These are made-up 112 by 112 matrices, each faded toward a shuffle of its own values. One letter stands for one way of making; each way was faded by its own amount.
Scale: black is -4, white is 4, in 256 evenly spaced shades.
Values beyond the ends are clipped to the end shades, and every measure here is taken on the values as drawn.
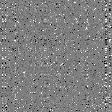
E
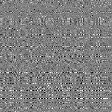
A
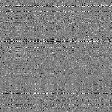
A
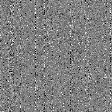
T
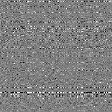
A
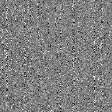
T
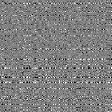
A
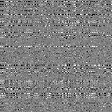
A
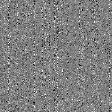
T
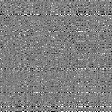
A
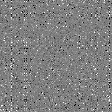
E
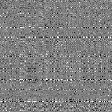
A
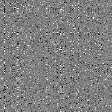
E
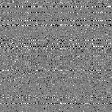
A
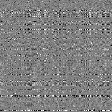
A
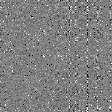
E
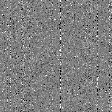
T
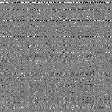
A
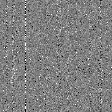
T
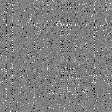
E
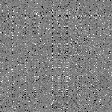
E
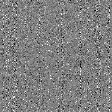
T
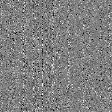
T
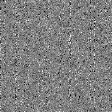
T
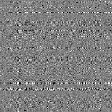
A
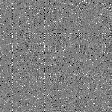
E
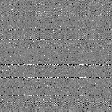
A
